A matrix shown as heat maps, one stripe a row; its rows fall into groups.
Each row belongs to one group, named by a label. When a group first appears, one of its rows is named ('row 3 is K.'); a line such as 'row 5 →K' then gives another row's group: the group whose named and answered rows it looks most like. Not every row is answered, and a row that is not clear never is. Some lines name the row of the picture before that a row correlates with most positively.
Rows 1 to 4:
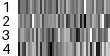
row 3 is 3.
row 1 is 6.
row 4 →6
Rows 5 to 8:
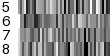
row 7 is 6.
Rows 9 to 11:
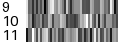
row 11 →3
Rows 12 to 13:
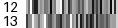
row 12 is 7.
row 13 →3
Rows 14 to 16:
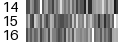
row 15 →6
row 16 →6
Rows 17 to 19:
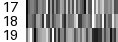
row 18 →6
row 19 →7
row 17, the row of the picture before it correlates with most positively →14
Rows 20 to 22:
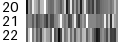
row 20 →3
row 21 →7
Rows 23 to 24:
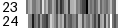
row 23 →3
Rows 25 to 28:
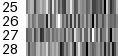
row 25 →7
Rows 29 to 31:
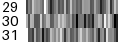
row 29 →3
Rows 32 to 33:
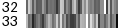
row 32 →7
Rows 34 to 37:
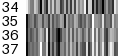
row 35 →6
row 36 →6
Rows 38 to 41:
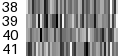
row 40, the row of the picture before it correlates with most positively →34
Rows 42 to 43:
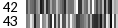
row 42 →6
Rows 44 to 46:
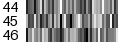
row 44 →6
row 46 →3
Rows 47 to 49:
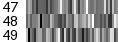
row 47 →7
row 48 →6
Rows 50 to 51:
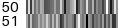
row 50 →7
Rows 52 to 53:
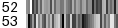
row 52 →7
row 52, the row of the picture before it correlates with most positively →51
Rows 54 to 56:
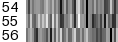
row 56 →7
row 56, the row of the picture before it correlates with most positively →52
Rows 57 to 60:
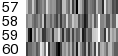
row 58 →3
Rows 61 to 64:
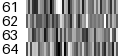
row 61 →7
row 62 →7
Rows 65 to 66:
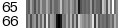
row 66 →6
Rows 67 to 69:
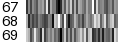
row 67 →6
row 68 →7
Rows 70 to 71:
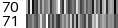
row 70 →7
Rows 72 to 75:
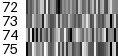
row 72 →6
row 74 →7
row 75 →3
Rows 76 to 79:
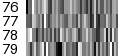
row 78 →7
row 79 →6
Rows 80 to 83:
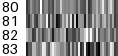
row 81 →6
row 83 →3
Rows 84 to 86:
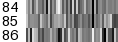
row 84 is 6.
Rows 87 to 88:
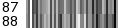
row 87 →7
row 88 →7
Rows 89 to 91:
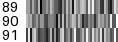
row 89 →6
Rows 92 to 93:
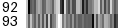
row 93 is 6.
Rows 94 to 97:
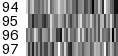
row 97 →7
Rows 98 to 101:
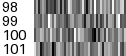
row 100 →3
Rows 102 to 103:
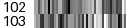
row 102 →6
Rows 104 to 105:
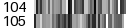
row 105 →3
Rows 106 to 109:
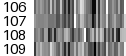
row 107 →3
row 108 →6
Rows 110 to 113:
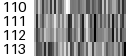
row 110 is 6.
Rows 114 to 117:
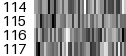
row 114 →6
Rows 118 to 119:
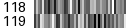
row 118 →7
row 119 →3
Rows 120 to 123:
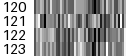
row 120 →3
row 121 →7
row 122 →3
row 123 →3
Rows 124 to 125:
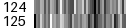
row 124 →3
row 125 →3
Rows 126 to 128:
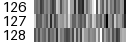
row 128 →6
